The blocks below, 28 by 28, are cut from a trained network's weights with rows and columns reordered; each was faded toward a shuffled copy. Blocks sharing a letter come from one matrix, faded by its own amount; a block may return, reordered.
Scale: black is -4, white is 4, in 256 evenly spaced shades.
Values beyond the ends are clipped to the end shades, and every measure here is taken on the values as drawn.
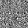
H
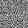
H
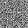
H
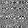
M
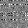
M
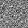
H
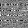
M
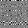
M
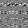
M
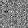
H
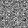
H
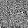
H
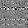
M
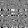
M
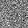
H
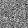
H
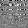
M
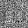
H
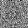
H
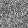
H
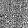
H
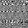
M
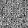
H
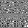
M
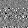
M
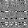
M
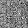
H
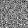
H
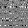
M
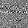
M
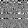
M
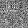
H
